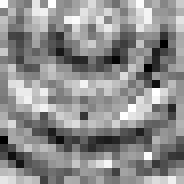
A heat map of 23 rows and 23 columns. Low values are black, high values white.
Histogram: bell-shaped. Odd rows or columns: none. Rings: centred on the top middle. Stripes: horizontal, repeating 2 times.
